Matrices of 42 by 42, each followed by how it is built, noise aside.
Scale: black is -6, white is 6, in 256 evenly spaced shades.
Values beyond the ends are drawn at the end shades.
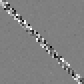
banded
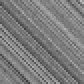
Toeplitz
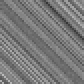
Toeplitz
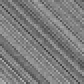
Toeplitz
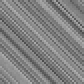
Toeplitz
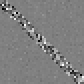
banded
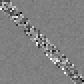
banded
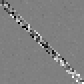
banded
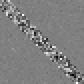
banded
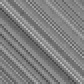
Toeplitz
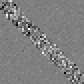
banded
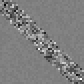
banded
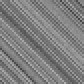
Toeplitz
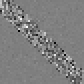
banded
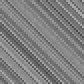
Toeplitz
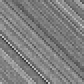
Toeplitz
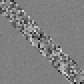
banded
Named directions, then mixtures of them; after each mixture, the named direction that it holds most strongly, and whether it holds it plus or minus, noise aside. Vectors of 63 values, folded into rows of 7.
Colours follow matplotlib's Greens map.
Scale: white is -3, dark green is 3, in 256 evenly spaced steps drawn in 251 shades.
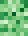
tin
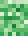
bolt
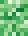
bolt, plus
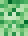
bolt, minus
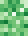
tin, minus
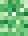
tin, minus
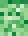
bolt, minus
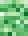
bolt, plus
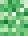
tin, minus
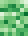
tin, minus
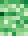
bolt, minus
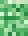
bolt, plus
